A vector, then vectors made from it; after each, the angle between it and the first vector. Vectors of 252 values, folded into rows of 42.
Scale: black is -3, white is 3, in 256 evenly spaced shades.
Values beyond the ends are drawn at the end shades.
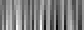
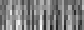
nearly parallel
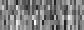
partly aligned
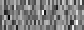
orthogonal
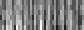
nearly parallel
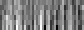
nearly parallel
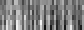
nearly parallel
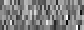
orthogonal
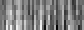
nearly parallel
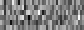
orthogonal
